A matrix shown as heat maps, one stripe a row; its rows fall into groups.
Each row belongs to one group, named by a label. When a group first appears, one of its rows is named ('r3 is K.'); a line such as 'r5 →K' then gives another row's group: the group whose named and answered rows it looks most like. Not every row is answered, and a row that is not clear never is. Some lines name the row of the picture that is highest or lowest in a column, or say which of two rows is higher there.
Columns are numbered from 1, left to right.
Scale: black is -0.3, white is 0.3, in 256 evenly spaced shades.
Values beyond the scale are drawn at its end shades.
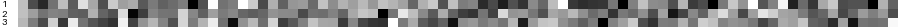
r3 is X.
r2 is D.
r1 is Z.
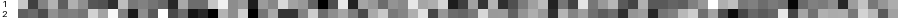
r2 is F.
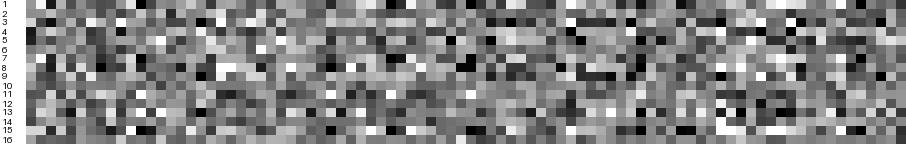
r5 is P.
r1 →D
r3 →Z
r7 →D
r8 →D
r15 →D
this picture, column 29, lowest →13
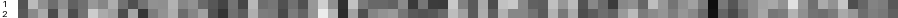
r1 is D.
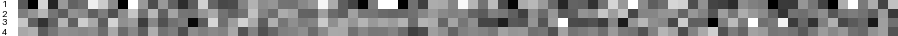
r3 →Z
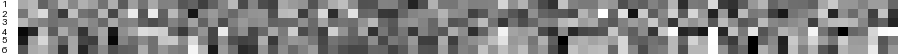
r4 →P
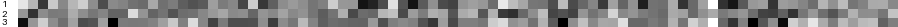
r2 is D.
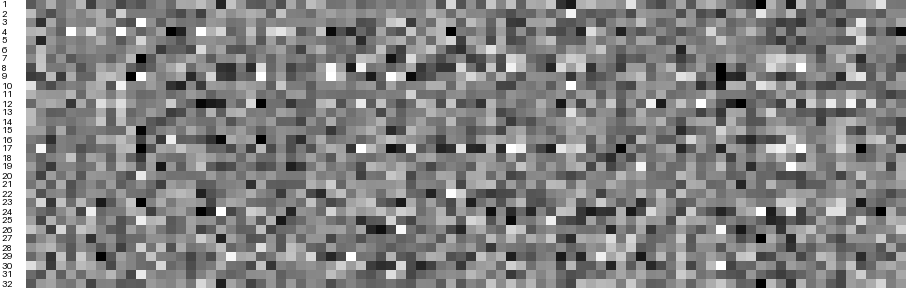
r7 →D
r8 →D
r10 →Z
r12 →F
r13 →Z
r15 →D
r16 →F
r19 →F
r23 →D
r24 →Z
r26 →X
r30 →X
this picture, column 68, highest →12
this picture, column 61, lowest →24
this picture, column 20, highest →24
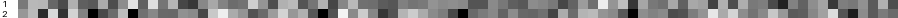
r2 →D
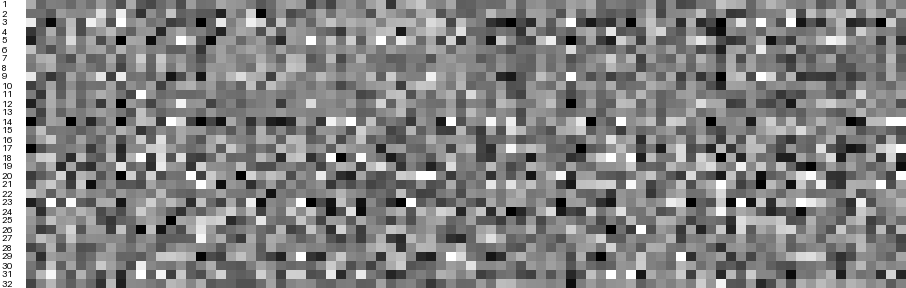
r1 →D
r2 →F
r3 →Z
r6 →Z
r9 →Z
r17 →P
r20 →X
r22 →X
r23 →P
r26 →F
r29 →P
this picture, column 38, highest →5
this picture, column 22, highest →9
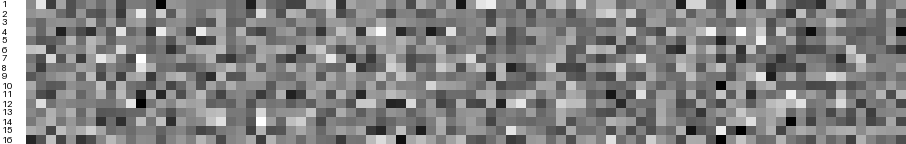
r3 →Z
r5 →Z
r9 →Z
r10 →Z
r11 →F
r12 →D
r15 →X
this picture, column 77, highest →11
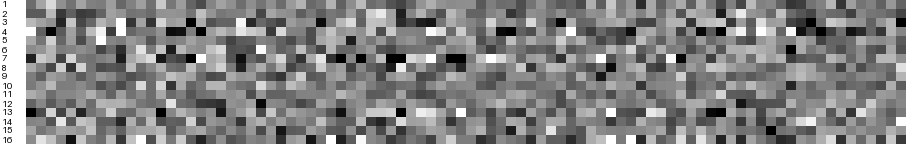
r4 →Z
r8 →X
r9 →P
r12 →F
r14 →X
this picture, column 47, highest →7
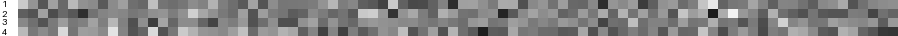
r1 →X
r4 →P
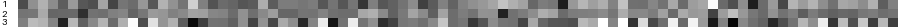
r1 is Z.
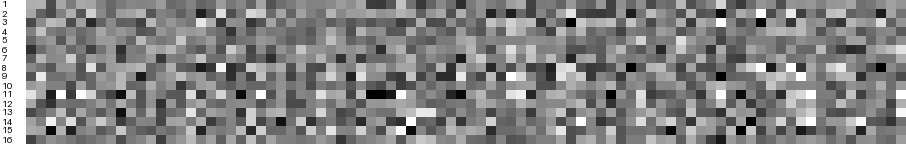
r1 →X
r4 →D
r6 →P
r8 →Z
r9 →D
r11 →X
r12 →F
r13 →X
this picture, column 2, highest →9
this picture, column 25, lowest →7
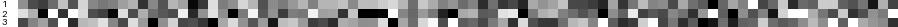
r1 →Z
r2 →X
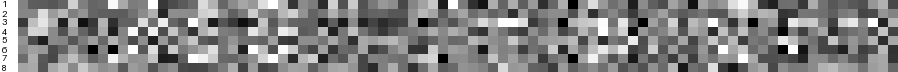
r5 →F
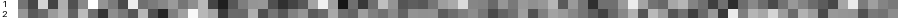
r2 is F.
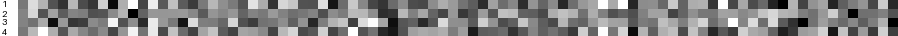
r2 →D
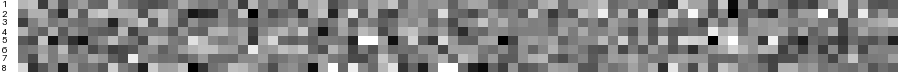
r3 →P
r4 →D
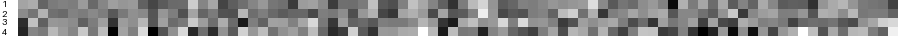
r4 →X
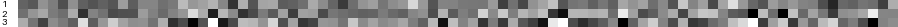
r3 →Z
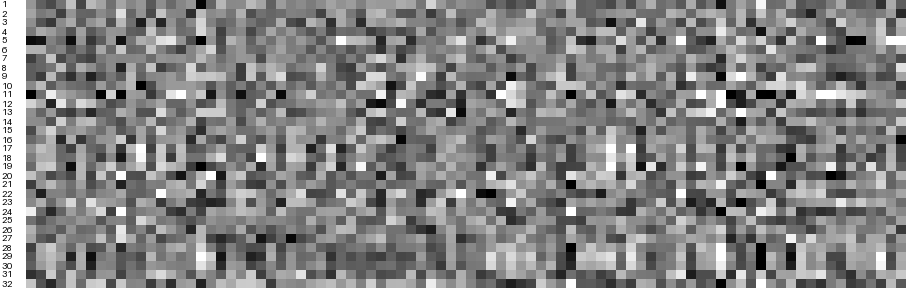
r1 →Z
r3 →F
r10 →D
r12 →X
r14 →X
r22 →P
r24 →Z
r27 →F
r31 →P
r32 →Z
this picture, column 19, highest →20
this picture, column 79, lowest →2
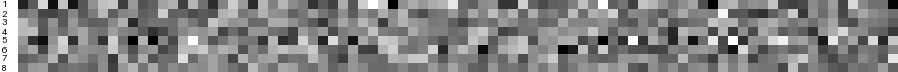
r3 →D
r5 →F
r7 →X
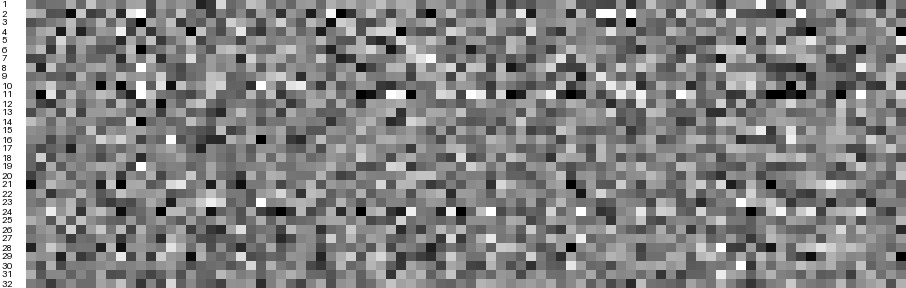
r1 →Z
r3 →F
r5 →X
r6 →D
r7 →X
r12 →F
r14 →D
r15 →Z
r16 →F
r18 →D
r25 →X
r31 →D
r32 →F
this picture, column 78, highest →2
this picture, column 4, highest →5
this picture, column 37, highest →11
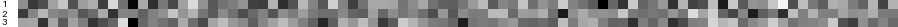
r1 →F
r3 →D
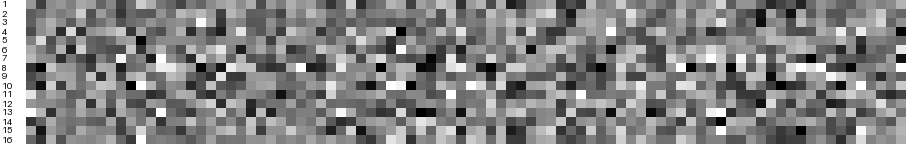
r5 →D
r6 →X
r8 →P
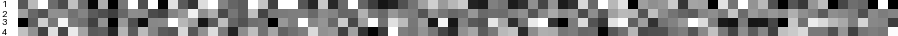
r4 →X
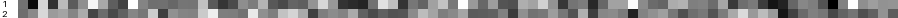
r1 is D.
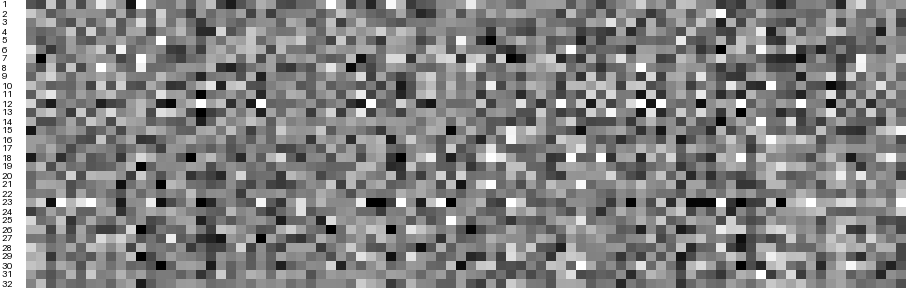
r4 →Z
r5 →P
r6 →Z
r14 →Z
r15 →P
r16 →D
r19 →D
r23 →X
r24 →P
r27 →F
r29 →D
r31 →Z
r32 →D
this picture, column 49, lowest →7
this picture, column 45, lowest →26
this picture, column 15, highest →27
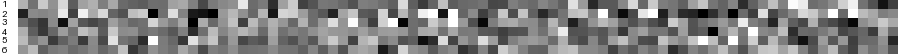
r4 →Z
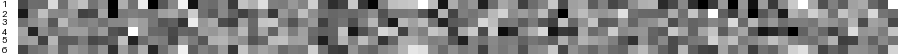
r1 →X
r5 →D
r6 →X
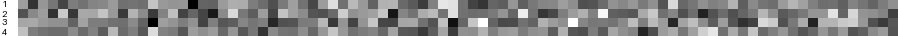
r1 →P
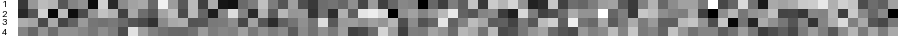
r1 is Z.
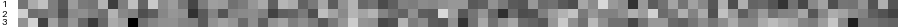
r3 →D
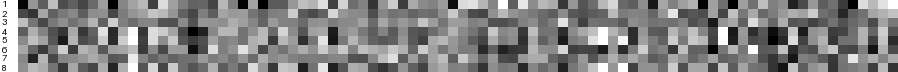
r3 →Z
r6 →Z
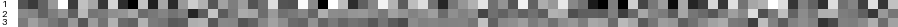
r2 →Z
